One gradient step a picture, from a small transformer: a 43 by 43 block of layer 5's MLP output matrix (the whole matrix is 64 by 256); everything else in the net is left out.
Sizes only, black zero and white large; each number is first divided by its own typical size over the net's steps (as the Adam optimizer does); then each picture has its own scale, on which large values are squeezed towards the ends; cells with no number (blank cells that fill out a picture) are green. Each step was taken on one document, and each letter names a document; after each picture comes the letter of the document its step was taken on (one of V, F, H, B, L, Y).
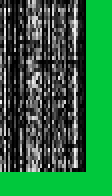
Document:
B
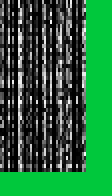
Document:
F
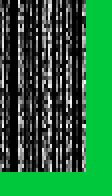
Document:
F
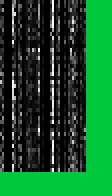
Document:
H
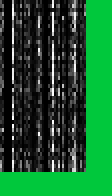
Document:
H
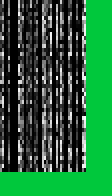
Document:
F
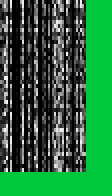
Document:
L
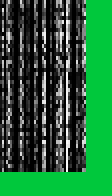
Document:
F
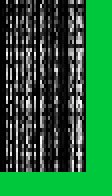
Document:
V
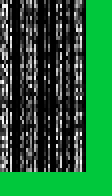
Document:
L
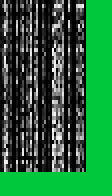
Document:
L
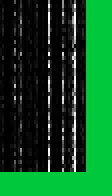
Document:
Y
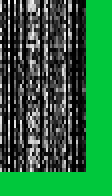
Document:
B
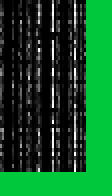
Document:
H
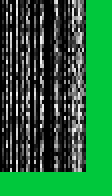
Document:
V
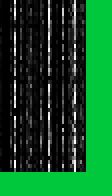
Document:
Y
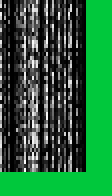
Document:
B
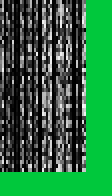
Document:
F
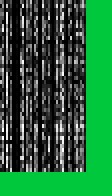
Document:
L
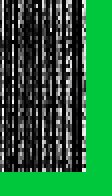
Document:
F
